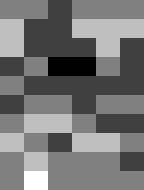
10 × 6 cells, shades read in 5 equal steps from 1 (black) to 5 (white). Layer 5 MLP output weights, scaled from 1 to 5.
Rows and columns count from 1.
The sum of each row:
17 20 16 12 13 16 18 20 18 20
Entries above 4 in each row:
0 0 0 0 0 0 0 0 0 1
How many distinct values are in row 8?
3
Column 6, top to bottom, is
3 4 2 2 2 3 2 3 2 3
